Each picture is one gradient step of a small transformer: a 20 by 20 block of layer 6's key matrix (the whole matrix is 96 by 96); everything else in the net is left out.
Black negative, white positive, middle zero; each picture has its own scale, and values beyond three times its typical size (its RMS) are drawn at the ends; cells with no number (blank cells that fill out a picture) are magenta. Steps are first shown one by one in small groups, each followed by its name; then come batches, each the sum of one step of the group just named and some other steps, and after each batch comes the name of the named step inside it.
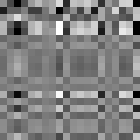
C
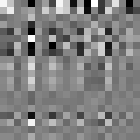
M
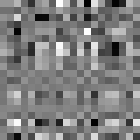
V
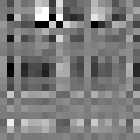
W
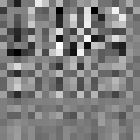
W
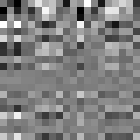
C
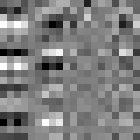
M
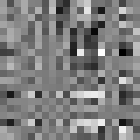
V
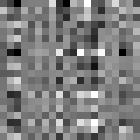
V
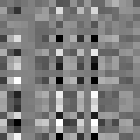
W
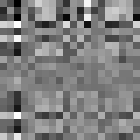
W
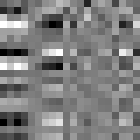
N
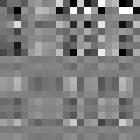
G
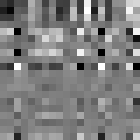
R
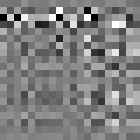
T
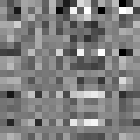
G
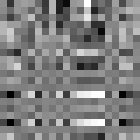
R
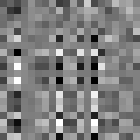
R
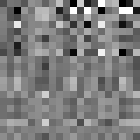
G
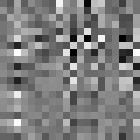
T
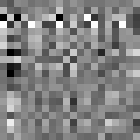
T
